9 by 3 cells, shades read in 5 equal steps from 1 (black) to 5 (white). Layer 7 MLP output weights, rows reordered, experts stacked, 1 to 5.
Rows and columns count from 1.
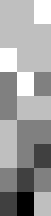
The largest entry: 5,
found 3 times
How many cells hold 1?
1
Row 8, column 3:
3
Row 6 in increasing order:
3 3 4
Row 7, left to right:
4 3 2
